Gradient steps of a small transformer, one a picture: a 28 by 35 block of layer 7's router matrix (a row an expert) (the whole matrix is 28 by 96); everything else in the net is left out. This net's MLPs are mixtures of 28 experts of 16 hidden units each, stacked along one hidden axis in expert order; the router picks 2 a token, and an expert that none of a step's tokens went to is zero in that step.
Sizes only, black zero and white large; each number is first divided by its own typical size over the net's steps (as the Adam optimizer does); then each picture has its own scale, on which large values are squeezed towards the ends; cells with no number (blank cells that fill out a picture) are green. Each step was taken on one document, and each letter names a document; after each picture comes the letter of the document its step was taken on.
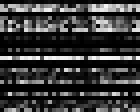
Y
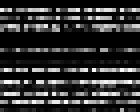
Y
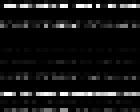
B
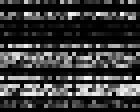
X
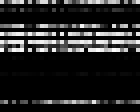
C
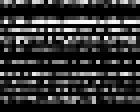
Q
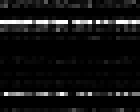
B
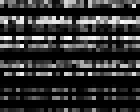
Q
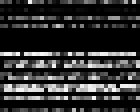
X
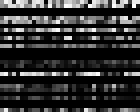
Q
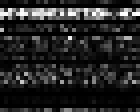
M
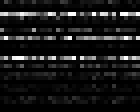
Q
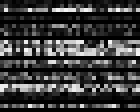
X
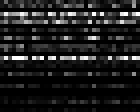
Q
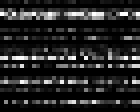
M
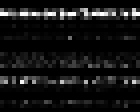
M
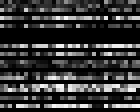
X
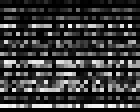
X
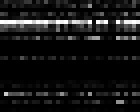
B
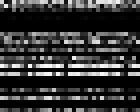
C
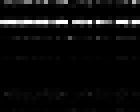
B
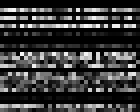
X
